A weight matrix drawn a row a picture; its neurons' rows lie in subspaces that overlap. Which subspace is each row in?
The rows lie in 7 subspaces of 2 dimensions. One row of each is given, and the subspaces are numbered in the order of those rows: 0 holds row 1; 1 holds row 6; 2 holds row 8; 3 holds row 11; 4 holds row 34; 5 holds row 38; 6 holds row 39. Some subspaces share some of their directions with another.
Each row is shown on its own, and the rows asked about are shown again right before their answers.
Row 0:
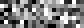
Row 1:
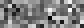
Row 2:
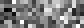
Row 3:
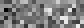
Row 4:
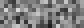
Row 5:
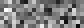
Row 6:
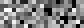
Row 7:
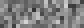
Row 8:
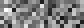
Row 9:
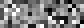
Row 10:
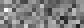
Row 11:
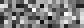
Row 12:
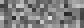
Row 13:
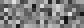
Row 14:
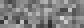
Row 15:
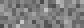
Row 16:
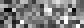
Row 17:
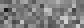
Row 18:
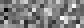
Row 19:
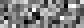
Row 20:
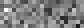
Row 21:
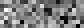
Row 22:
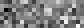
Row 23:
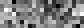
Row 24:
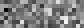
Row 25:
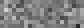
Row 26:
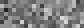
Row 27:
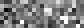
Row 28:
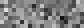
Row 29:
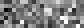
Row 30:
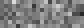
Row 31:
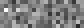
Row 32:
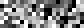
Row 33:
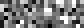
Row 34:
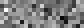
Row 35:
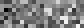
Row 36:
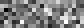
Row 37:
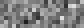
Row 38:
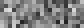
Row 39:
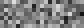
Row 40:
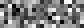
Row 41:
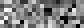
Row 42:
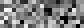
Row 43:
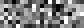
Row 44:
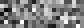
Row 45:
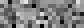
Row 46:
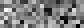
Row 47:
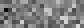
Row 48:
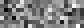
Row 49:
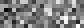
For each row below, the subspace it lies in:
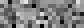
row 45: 4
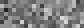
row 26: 4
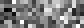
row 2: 6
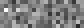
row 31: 1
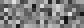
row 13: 6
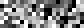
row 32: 4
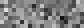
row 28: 4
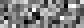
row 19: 5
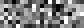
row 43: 6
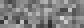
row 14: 1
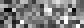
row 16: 5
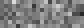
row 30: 6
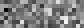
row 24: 6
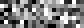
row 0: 0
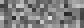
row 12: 3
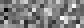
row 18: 5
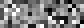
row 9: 0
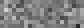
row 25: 3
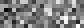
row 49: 1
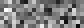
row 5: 4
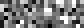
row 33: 2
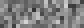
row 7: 5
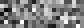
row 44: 0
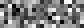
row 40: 0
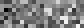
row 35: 0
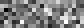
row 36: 3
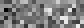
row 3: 0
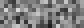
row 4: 1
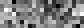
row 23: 6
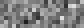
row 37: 5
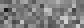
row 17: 3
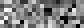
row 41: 1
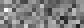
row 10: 2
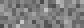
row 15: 2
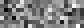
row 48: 3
